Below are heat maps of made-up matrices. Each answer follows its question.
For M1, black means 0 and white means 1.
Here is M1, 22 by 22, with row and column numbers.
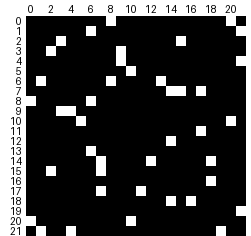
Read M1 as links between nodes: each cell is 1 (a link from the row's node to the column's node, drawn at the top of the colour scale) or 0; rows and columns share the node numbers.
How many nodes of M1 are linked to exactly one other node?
6
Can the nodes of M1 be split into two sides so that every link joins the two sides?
yes
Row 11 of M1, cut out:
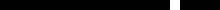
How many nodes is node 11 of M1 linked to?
1
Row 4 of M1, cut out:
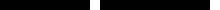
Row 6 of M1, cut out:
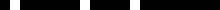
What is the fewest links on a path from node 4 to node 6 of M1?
3
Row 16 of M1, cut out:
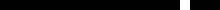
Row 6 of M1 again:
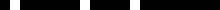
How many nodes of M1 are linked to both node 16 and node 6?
0
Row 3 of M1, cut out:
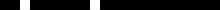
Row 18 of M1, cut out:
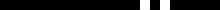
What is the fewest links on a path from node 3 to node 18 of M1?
5
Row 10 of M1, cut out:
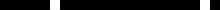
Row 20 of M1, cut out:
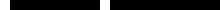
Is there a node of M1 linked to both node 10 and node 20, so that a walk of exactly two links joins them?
no
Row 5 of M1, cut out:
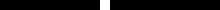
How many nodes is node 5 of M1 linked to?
1
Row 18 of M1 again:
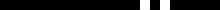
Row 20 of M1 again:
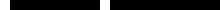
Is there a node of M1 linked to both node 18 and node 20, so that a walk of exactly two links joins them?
no
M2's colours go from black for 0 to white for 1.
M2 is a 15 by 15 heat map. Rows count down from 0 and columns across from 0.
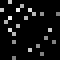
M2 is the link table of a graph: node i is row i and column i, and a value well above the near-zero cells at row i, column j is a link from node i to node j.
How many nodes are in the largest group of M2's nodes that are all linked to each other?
2
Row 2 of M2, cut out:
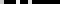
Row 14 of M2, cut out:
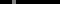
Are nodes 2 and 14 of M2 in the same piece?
no
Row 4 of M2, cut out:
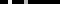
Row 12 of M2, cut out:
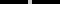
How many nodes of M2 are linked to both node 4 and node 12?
0
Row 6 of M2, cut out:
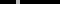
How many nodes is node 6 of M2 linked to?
1
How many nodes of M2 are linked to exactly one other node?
10
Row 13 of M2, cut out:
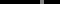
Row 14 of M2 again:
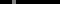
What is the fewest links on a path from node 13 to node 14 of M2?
3
